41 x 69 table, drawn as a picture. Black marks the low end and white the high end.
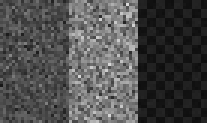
It is made of 1 by 3 panels. Panel 1,1: low, fine-grained. Panel 1,2: middling, fine-grained, strong in contrast. Panel 1,3: very low, checkered, faint in contrast.
